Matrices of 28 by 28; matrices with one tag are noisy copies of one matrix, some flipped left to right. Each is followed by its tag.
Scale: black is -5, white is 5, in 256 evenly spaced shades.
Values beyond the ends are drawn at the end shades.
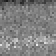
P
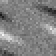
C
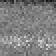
P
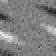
C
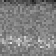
P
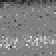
P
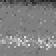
P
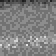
P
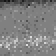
P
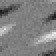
C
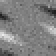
C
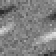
C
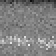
P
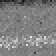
P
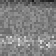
P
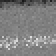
P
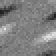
C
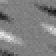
C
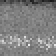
P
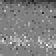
P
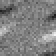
C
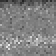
P
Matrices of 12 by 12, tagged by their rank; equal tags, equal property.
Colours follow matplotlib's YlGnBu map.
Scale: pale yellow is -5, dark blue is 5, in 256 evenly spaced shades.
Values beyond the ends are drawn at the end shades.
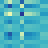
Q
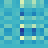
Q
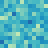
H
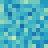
H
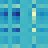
Q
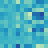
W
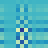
Q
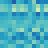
W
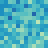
H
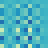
Q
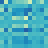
W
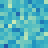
H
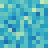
H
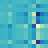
Q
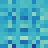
W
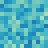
H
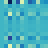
Q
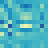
W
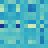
W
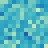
H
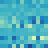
W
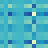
Q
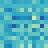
W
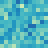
H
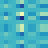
Q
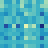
W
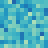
H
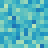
H
